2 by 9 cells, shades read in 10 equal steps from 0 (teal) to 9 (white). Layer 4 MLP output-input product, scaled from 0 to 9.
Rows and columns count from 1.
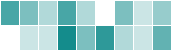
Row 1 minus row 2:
-7 -3 -1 2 2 8 -2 0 2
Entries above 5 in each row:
4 5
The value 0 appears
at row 2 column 4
